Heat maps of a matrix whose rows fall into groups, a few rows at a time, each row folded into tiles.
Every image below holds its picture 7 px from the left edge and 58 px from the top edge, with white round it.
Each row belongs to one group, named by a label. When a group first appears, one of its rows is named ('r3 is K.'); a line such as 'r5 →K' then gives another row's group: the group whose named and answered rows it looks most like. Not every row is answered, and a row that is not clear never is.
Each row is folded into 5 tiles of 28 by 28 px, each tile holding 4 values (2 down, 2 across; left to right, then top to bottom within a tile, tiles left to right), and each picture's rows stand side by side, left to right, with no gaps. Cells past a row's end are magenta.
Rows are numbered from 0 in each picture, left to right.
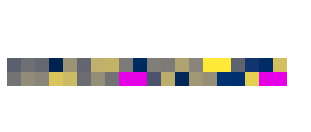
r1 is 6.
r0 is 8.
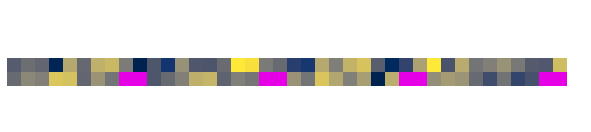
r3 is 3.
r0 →8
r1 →8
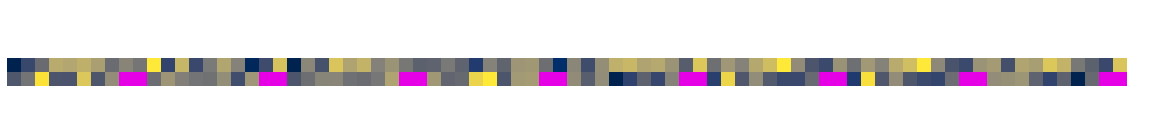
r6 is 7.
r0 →7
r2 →7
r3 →8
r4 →3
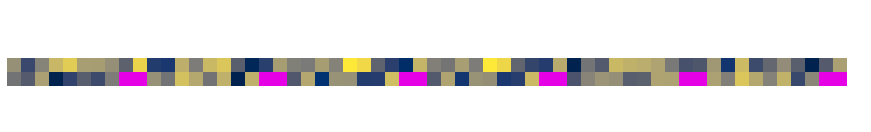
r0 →3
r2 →6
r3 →6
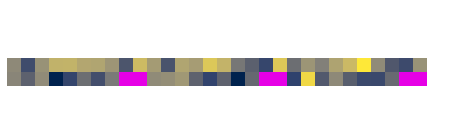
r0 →3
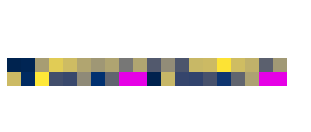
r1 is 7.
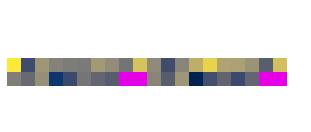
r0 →3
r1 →3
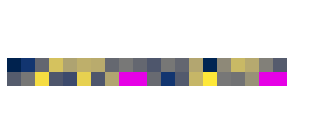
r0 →7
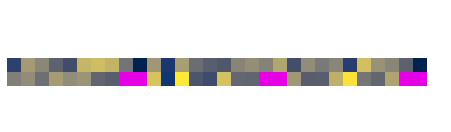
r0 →8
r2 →8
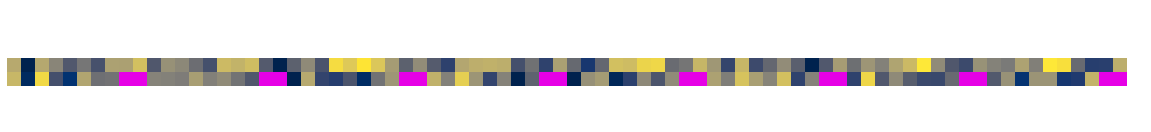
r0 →3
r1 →8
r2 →7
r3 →3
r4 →7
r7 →6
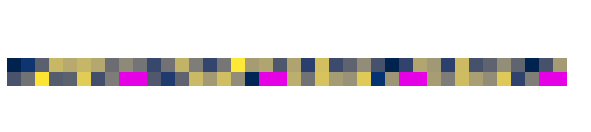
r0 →7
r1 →8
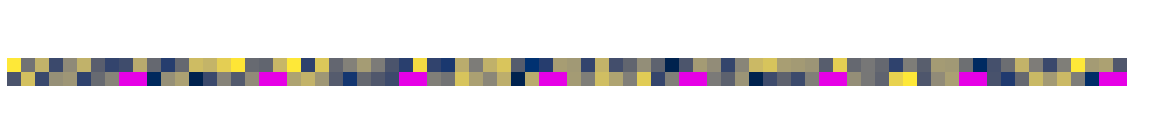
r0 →6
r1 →7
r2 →3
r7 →8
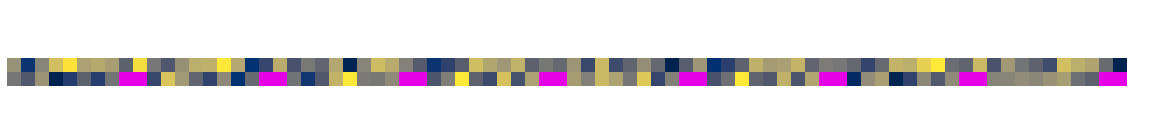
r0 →3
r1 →7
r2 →8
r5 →7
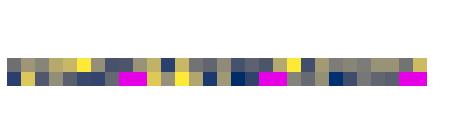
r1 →3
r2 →3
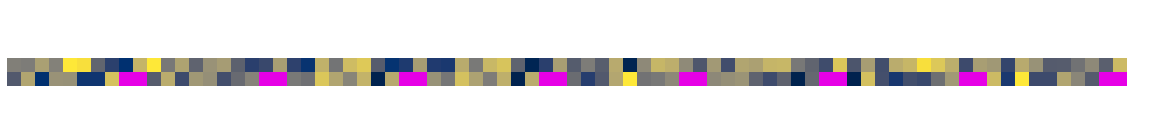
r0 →6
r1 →6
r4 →8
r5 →3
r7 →3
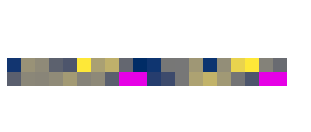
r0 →8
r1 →8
